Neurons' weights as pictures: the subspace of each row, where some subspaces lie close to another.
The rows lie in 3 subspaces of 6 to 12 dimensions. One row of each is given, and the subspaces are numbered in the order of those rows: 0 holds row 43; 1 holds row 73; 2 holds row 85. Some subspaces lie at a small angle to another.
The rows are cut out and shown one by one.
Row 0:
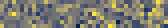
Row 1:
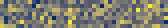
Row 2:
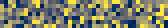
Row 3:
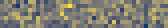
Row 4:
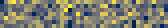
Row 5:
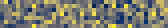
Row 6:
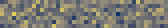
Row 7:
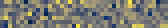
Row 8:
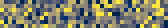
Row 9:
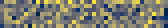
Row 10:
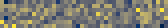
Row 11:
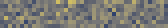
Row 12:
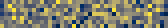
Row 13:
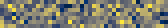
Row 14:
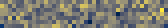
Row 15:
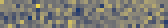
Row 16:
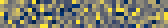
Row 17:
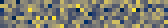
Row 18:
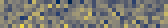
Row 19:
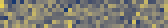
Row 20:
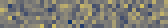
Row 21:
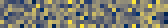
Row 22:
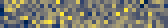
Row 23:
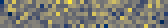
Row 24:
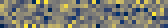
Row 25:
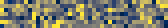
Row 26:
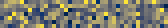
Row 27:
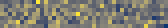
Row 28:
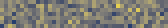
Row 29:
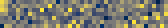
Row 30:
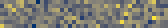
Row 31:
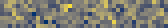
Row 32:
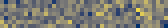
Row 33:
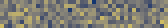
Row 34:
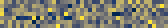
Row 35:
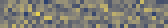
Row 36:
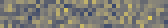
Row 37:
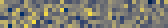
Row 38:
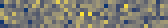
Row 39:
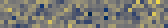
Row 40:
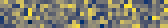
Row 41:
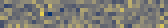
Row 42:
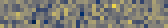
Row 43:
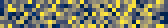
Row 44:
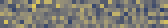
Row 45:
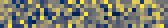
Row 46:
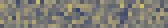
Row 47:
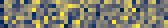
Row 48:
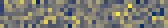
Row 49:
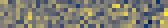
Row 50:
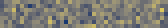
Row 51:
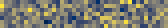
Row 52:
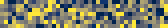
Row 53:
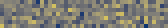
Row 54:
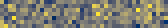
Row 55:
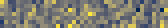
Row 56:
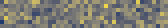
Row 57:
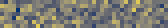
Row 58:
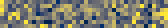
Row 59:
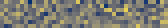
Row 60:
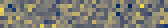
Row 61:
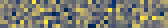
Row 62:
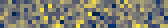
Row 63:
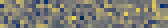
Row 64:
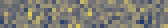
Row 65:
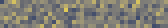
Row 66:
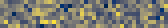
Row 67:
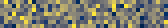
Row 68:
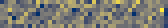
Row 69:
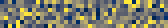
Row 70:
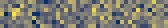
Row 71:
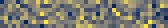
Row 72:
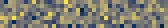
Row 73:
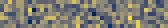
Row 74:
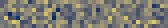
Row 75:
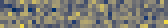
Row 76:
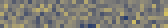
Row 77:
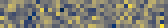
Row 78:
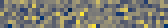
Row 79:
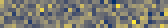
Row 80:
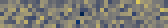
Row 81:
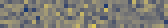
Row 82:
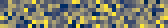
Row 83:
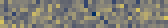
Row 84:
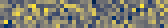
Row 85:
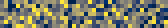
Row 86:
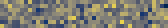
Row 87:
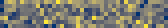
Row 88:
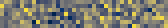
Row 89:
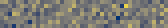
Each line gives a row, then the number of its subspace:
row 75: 1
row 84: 1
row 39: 1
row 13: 0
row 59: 1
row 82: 2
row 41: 1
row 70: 1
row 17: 1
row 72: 1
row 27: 1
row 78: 1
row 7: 1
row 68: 0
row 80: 1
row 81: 1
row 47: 1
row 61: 1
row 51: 1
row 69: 1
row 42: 1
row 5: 1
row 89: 1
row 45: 1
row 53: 1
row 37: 1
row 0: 1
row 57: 1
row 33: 1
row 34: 1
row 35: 1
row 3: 1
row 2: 2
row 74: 1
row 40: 1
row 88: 1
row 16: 1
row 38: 1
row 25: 1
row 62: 1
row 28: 1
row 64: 1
